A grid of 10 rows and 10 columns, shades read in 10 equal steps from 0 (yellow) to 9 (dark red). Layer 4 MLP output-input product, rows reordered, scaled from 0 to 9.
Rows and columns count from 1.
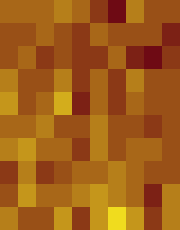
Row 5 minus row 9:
-3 3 0 -3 4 2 3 0 -2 2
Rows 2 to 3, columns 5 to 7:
7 5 6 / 7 7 5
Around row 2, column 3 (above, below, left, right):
5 7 6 6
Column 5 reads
5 7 7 7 8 6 7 5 4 7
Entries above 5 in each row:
4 8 8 6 5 6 3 5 2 4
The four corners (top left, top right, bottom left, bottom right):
5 6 4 4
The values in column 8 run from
3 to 8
